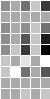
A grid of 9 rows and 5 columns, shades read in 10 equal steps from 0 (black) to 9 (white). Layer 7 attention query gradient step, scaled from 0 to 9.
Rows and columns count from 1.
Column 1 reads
5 6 5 5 5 7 7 6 6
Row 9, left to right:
6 6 7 6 7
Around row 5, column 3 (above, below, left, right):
3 8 7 7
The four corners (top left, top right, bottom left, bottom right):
5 2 6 7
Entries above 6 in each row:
1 0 1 1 2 3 2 0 2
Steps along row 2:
same same same same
